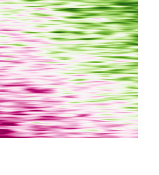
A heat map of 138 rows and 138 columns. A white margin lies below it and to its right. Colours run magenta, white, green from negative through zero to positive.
The top right is the ninth with the highest average. Neither half mirrors the other. On average the colour sits 50% of the way up the scale. The bottom left is the ninth with the lowest average. Streaks run across, left to right. Values rise toward the top right.
